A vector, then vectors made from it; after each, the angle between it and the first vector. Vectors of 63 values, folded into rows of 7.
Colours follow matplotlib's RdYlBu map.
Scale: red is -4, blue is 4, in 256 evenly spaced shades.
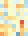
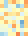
nearly opposite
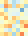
partly aligned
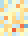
partly aligned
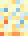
orthogonal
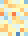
partly aligned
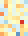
nearly parallel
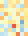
nearly opposite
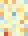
partly aligned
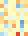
nearly opposite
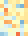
nearly opposite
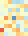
orthogonal
